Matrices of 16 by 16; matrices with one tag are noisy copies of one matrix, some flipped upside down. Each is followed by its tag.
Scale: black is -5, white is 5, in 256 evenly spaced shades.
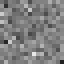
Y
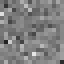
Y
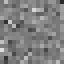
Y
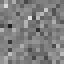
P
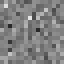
P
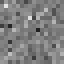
P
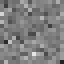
Y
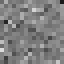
Y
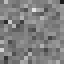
Y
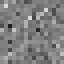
P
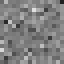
Y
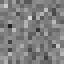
P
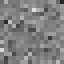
Y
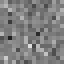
P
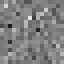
P
